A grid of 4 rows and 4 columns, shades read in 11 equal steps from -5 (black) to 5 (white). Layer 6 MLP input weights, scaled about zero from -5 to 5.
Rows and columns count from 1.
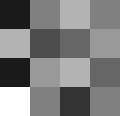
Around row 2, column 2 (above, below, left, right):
0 1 2 -1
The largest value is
5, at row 4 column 1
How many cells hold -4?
2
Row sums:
-2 0 -2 2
